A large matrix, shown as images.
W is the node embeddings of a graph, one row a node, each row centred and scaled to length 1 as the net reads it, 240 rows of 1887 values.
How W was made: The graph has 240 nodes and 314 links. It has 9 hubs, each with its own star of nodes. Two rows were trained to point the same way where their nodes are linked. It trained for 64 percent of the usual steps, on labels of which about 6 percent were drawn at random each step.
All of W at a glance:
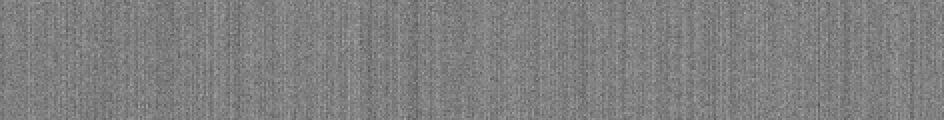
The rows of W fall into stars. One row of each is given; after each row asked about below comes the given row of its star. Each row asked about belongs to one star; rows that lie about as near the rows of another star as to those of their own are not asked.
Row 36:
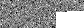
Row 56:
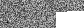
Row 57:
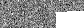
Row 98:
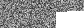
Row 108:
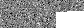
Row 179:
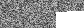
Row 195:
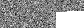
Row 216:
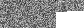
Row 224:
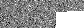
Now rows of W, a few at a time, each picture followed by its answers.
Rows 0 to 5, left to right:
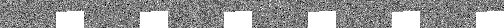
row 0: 179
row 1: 98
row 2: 36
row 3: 57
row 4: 195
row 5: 195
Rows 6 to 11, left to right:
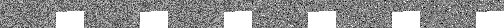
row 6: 195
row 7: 195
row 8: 195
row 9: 57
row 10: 179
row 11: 98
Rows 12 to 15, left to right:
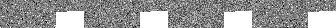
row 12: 224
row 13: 216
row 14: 98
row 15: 179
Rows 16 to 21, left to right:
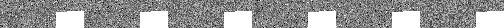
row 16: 56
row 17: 56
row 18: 224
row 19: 57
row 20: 216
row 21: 224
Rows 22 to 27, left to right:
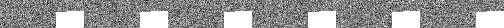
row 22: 36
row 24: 179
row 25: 98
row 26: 98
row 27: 195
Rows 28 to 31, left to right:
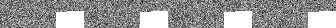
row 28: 56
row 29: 98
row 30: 56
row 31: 195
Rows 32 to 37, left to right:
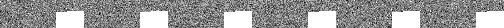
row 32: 56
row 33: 195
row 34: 108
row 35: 98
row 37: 56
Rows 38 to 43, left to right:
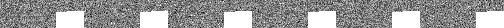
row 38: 56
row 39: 108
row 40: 56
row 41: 224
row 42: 216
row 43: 216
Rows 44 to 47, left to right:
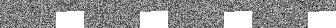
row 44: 195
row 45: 98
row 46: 224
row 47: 36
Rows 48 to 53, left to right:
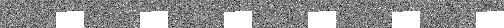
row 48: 216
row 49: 179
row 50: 98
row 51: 57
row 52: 36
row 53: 195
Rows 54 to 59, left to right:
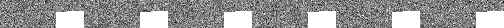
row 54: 57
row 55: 216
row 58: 224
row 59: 36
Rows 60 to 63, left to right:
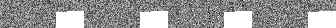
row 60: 36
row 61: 56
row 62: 216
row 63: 36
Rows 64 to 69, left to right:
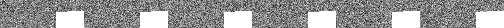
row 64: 179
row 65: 216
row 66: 57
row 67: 179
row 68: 195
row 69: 56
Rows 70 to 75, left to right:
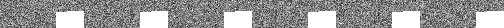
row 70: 57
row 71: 195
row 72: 108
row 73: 57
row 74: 57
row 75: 36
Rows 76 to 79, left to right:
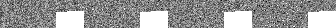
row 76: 216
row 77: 57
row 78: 108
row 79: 179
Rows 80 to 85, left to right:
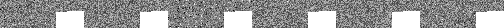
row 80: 179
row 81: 98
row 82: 36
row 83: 36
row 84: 195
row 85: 57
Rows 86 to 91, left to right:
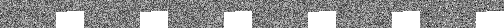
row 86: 56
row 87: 108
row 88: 195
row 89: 56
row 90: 57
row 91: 56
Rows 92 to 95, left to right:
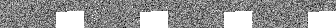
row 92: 98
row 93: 216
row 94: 179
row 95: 179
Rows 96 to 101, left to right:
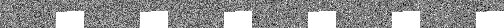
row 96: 195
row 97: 57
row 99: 56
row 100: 216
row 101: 36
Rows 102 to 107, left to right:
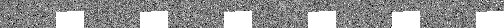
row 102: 224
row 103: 98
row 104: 36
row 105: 224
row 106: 224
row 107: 108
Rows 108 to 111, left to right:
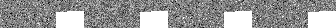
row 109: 108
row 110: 179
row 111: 98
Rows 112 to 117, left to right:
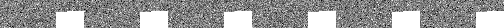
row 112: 108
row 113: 179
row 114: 98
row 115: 108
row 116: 98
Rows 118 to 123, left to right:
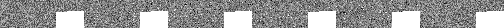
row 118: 36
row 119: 216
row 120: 108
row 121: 224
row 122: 56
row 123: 57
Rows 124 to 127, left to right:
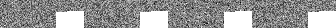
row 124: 98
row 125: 195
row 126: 57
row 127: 98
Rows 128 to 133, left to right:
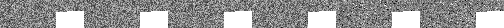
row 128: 216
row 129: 224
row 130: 57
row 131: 98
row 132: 57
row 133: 195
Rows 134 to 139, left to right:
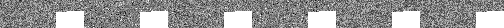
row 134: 57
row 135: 108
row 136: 224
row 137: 216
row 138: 108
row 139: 57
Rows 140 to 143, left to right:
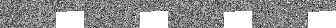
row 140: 56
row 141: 195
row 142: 36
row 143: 36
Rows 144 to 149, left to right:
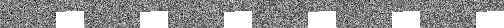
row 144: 36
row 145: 216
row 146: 216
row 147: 56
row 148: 224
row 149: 108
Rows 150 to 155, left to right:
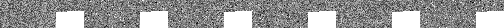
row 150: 195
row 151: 57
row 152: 216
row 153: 56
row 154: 195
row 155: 98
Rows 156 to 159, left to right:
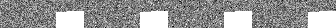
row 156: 57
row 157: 195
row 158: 98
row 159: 195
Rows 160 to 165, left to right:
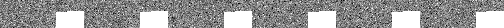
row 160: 195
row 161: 195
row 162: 98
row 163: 108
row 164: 57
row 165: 36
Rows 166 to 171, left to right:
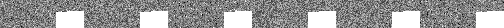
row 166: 224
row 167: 108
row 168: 108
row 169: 56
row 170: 98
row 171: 57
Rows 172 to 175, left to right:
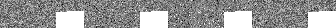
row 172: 216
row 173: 179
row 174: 224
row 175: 216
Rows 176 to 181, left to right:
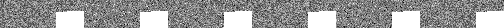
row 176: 195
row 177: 216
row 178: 36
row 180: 36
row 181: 108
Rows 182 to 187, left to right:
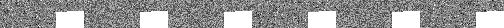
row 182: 57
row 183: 56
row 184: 179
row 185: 56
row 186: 179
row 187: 216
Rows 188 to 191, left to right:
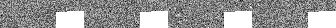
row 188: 56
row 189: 36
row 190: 216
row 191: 216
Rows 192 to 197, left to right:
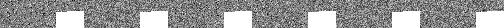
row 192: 216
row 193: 108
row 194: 195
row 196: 216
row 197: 195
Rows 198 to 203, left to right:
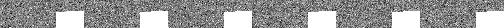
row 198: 36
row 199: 195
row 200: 224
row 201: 195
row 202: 36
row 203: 216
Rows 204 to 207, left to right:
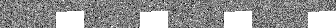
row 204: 224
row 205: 36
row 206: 57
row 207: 108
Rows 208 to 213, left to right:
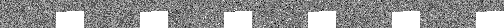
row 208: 57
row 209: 224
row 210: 56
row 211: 179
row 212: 195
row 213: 195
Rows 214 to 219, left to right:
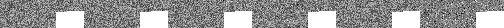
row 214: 56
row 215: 224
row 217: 179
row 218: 108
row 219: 56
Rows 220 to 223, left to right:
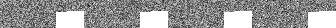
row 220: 179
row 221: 36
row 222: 57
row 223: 195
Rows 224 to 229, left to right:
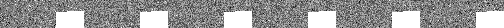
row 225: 108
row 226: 216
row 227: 216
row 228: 98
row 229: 216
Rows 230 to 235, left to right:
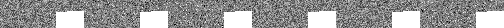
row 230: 108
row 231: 216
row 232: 224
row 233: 108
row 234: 108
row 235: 179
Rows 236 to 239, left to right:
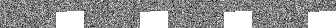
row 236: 195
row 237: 56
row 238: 179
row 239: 108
